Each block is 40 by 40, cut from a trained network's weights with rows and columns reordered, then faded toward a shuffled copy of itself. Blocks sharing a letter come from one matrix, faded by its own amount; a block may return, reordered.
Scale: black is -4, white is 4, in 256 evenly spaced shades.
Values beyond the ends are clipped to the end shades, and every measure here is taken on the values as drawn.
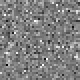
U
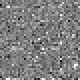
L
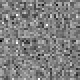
L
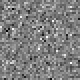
U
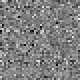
L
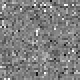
U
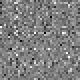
L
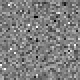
L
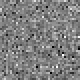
U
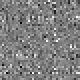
L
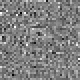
L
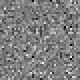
U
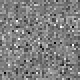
U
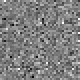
L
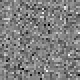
U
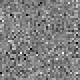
U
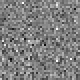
L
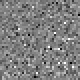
U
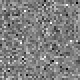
U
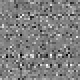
L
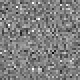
L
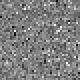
U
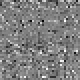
L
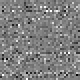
L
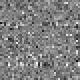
L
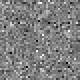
U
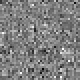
L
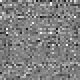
L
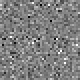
U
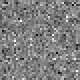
U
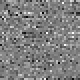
L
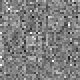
L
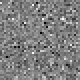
U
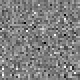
L
